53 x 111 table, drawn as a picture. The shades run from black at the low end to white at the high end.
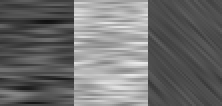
It is made of 1 by 3 panels. Panel 1,1: low, streaked across. Panel 1,2: high, streaked across. Panel 1,3: low, slanting down to the right, faint in contrast.
